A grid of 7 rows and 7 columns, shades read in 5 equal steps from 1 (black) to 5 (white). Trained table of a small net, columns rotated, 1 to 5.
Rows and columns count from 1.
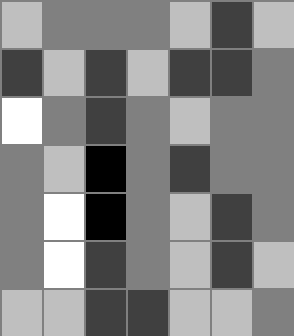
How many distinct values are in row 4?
4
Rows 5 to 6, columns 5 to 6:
4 2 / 4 2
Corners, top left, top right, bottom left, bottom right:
4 4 4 3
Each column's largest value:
5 5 3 4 4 4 4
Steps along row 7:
same down same up same down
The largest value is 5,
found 3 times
